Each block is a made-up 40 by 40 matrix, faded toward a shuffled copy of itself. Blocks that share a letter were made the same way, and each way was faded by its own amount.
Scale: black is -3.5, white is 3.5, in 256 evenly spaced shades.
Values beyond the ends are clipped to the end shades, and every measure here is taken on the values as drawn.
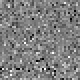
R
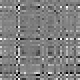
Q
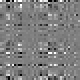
Q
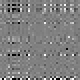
Q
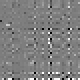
Q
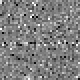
R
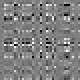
Q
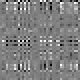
Q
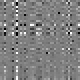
Q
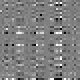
Q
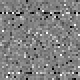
R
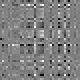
Q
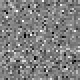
R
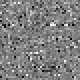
R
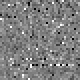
R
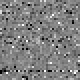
R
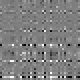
Q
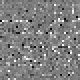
R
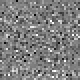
R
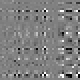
Q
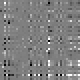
Q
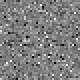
R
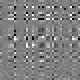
Q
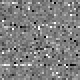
R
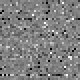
R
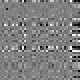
Q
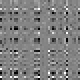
Q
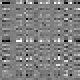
Q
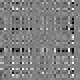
Q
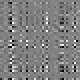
Q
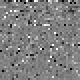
R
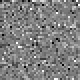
R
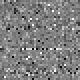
R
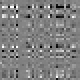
Q
